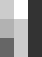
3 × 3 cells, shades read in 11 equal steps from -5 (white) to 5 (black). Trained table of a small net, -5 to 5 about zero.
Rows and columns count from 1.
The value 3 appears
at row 1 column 3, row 2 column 3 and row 3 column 3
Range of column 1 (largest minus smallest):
4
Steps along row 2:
down up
